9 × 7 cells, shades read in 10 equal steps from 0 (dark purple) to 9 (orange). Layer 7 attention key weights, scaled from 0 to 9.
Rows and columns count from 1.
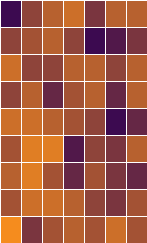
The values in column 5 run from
0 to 6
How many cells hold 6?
15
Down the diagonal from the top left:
0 5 4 5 4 3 2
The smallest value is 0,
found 3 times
